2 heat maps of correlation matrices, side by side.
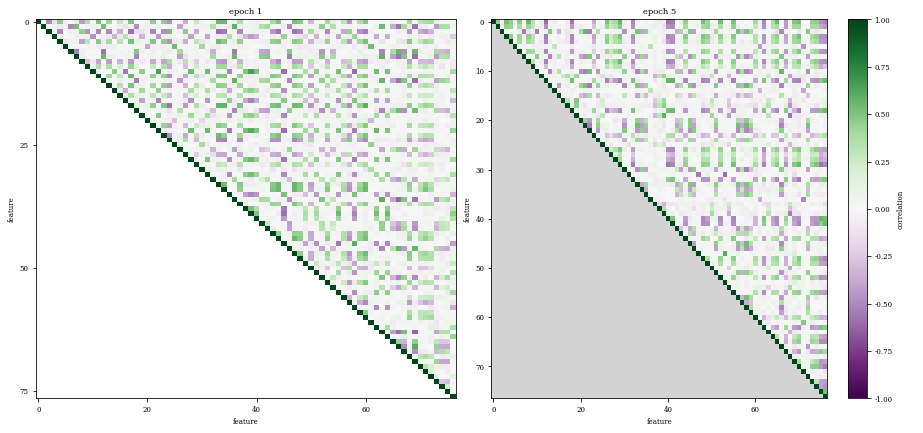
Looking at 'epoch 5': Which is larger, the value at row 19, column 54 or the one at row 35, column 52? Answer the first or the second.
the second
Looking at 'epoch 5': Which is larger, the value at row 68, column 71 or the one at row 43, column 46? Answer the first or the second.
the first
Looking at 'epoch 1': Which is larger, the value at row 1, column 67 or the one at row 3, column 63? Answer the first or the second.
the first
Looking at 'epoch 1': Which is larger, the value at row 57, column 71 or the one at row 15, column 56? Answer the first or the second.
the second
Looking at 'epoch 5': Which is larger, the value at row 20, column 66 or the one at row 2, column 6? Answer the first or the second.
the second
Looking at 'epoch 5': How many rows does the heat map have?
77
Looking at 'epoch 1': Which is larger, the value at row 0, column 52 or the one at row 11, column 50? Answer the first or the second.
the first
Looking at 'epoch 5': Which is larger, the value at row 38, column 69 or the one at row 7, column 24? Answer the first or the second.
the first
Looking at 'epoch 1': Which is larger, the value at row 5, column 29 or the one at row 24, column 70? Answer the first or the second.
the first
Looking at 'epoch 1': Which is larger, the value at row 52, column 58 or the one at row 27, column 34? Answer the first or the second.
the first
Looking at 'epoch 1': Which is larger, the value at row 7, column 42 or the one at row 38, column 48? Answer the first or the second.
the first
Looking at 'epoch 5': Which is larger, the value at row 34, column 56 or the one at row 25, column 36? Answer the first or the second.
the second
